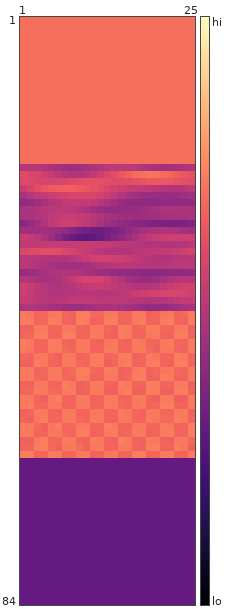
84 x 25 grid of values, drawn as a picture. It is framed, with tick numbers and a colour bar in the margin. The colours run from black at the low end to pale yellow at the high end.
It is made of 4 by 1 panels. Panel 1,1: high, flat. Panel 2,1: middling, streaked across. Panel 3,1: high, checkered, faint in contrast. Panel 4,1: low, flat.
